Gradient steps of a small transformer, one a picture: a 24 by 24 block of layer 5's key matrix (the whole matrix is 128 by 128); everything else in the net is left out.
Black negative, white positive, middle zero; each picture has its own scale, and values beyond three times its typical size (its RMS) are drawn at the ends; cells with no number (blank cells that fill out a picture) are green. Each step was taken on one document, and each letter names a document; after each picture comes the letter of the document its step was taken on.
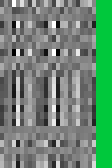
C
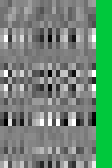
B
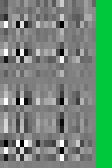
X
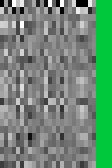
C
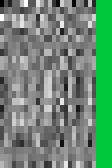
C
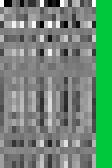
C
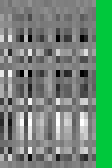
B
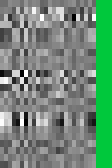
B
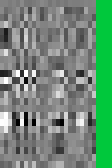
B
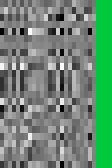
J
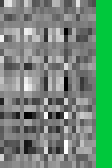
J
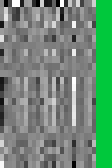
C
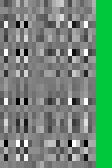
X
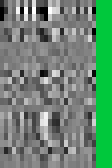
B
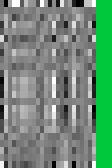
C
